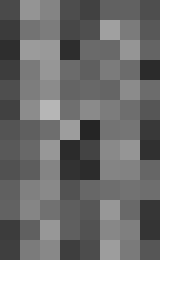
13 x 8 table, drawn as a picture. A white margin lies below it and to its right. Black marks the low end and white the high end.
Stripes running up and down repeat 2 times from left to right. In the centre lies a patch that is rougher than the rest. No overall slope runs across the table. The bottom middle is the calmest part.
